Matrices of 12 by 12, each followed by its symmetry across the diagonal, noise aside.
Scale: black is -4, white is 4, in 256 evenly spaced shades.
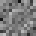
symmetric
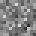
symmetric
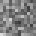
neither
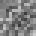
symmetric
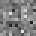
antisymmetric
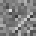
symmetric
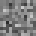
antisymmetric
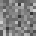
neither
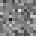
antisymmetric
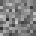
neither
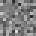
antisymmetric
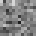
neither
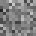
antisymmetric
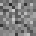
neither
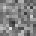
neither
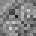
symmetric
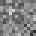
symmetric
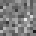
neither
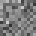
symmetric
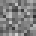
antisymmetric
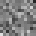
antisymmetric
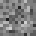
symmetric
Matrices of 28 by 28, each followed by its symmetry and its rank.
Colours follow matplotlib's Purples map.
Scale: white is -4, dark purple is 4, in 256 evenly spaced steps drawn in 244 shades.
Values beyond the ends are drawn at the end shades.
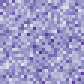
symmetric, full rank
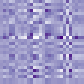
neither, rank two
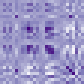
symmetric, rank three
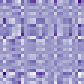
neither, rank two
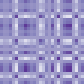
symmetric, rank one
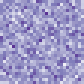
symmetric, full rank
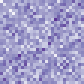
symmetric, full rank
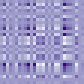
symmetric, rank one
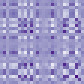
symmetric, rank two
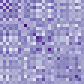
symmetric, rank three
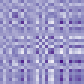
symmetric, rank two
